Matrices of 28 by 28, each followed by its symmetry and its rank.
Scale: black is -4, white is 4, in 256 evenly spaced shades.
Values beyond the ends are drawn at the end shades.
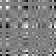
symmetric, rank two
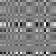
neither, rank one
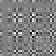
symmetric, rank two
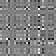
antisymmetric, rank two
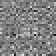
neither, rank five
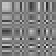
symmetric, rank one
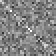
symmetric, full rank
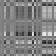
neither, rank one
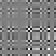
symmetric, rank one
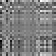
antisymmetric, rank two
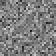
symmetric, full rank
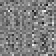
neither, rank five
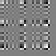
symmetric, rank one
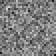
symmetric, full rank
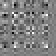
symmetric, rank two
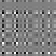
neither, rank one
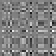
antisymmetric, rank two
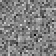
symmetric, full rank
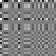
symmetric, rank one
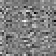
neither, rank five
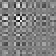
symmetric, rank two
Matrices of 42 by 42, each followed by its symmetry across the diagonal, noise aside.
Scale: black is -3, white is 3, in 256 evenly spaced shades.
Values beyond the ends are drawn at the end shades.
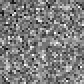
symmetric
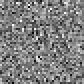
neither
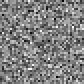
neither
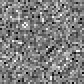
symmetric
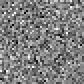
symmetric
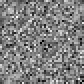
symmetric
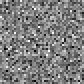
neither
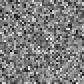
symmetric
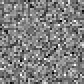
symmetric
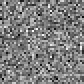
neither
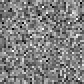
neither
